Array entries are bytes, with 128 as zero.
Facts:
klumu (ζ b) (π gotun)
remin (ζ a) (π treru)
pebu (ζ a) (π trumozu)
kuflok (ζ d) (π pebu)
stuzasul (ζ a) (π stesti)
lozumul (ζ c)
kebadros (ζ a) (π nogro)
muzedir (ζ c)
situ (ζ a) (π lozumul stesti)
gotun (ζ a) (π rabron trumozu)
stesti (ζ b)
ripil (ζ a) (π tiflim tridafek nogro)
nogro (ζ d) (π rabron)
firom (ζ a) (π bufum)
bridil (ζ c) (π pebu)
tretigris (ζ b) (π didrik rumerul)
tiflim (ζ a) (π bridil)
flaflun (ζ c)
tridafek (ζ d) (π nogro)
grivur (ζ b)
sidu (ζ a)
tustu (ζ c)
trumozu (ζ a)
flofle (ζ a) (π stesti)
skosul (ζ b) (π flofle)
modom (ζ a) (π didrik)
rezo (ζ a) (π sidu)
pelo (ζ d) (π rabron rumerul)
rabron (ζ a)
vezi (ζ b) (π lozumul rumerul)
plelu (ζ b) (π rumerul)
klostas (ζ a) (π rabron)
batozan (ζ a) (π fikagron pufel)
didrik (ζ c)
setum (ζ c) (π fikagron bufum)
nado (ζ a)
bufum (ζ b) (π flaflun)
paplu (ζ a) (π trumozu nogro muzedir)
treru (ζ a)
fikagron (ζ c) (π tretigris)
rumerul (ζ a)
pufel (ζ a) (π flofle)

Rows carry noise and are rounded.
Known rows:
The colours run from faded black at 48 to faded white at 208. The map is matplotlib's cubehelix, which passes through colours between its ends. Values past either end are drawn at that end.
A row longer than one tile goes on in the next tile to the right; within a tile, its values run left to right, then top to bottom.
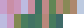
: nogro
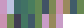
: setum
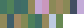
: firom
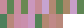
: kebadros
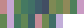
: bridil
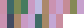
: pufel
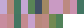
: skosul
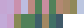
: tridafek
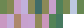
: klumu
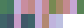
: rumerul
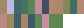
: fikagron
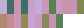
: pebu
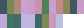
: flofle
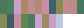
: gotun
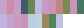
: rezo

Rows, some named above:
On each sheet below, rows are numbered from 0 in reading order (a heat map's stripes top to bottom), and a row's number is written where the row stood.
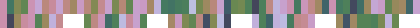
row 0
pufel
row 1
tretigris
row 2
bufum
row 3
flofle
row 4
firom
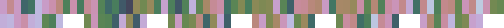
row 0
rezo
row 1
bridil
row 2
bufum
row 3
grivur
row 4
tretigris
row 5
stuzasul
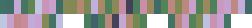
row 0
sidu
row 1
didrik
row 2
tretigris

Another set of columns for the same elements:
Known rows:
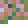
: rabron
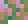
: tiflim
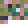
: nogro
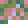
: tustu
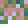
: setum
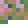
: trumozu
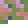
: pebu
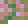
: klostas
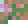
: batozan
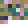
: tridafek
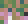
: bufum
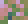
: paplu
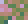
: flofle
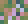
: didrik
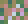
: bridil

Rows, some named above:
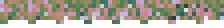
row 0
modom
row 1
ripil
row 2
skosul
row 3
flaflun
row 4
flaflun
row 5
firom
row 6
pelo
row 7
stesti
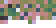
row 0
kuflok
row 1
grivur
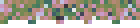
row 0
batozan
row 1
flaflun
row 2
kuflok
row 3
klumu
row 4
lozumul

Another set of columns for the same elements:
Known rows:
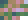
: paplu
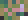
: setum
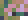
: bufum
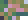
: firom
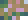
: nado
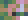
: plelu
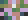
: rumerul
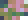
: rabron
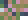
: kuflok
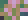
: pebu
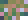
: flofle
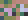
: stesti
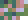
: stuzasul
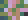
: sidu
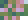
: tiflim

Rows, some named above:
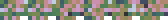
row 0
tiflim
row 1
tiflim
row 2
bufum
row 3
sidu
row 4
skosul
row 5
pelo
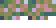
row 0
remin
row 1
firom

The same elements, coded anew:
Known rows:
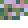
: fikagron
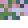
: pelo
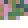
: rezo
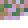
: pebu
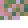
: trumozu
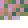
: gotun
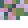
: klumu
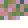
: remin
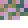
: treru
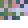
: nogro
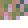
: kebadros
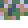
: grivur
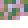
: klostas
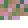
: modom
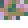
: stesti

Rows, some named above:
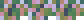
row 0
grivur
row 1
klumu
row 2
grivur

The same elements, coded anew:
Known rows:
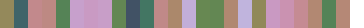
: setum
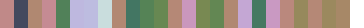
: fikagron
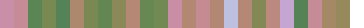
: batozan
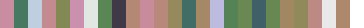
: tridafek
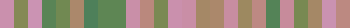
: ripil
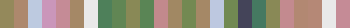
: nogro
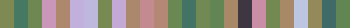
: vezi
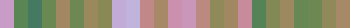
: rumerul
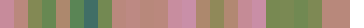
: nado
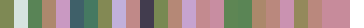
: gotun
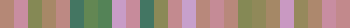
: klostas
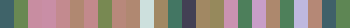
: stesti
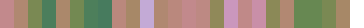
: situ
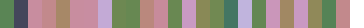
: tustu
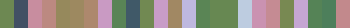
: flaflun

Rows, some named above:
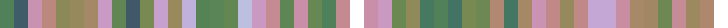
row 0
flaflun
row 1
firom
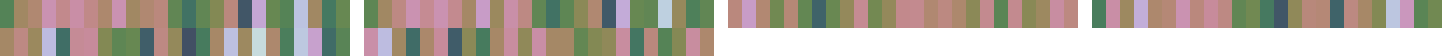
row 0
grivur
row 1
grivur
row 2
paplu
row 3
klumu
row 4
bufum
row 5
tiflim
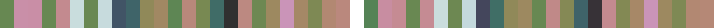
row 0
bridil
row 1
bridil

